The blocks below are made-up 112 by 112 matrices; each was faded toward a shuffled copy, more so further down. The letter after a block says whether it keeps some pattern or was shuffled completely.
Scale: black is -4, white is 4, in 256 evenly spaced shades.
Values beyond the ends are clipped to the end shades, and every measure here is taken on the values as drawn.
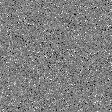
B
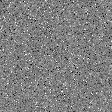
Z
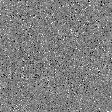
B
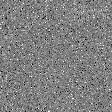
B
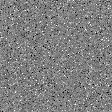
B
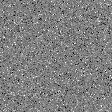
B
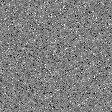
Z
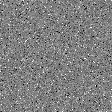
Z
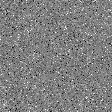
B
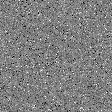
Z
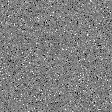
B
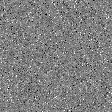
B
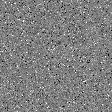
Z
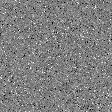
Z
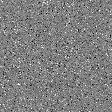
B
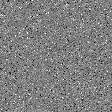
B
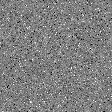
Z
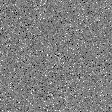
Z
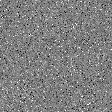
B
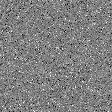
Z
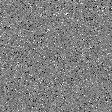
B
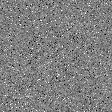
Z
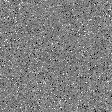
B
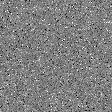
Z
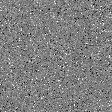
Z
